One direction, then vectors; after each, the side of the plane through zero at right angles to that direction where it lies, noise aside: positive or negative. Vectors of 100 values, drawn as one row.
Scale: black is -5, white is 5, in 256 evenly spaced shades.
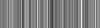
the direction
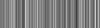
positive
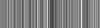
positive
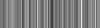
positive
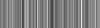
positive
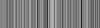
negative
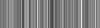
positive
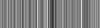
positive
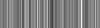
positive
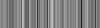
negative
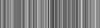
positive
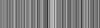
negative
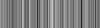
negative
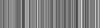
positive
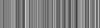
positive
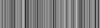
negative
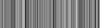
negative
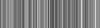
positive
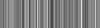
positive
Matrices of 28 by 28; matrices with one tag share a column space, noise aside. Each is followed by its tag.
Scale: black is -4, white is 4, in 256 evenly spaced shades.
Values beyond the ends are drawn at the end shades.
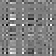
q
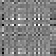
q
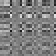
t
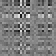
t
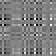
q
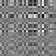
t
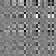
t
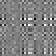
q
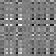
q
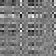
t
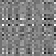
q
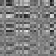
t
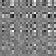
t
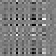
q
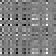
q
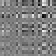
t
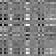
q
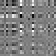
t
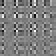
t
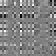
t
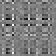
q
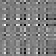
q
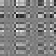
t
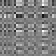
t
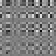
t
